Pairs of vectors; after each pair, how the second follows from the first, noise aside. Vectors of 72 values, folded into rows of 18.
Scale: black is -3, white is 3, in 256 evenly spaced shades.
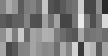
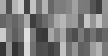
reversed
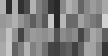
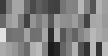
reversed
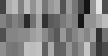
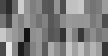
reversed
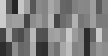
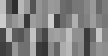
copied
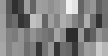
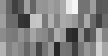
copied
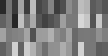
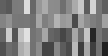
reversed
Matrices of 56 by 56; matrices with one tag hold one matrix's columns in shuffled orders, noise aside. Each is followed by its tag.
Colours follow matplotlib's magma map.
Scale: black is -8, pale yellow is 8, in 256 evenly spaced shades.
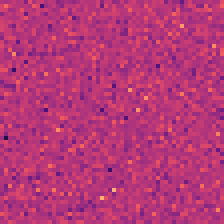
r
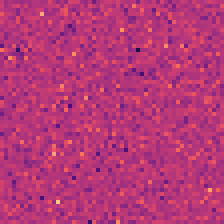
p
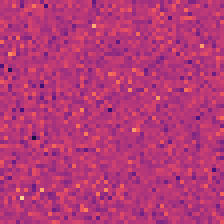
r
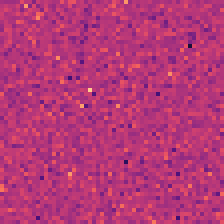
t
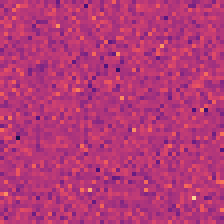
r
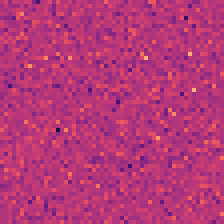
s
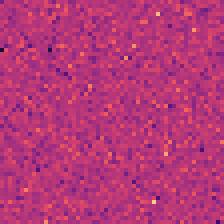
p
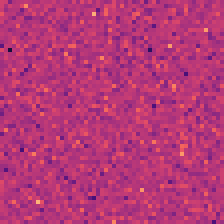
p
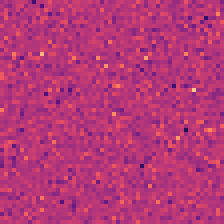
s
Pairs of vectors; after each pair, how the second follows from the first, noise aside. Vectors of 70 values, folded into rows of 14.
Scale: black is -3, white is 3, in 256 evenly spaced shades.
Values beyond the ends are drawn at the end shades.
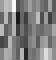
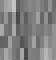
shrunk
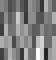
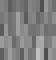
shrunk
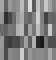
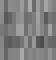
shrunk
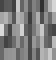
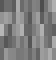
shrunk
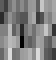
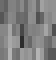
shrunk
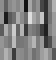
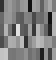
shuffled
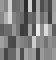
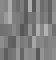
shrunk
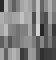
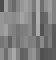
shrunk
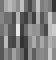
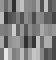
shuffled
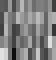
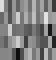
shuffled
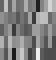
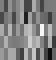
shuffled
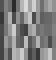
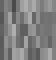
shrunk
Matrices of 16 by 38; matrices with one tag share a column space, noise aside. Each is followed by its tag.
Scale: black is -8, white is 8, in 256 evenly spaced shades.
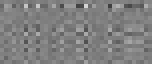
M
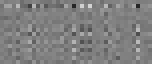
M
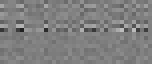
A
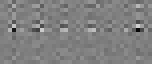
A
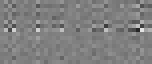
A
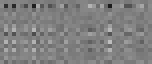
M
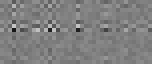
A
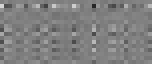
M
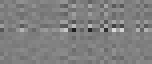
A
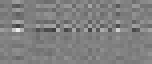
A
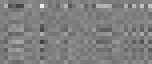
M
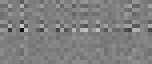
A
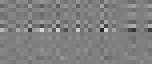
A
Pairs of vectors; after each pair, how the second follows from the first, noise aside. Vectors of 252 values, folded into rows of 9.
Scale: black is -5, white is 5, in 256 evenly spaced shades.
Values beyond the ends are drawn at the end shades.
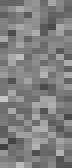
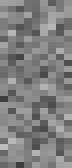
negated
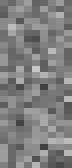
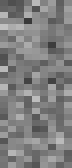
reversed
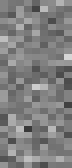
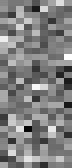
scaled up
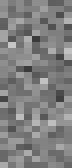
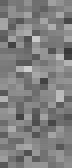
negated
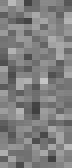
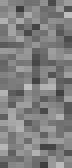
reversed
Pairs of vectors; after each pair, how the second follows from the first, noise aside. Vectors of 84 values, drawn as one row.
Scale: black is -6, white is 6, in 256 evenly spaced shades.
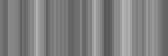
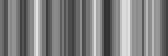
scaled up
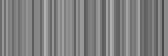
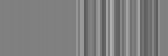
partly zeroed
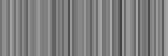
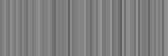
shrunk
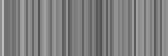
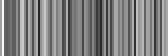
scaled up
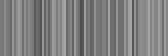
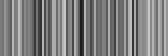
scaled up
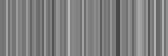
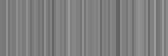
shrunk
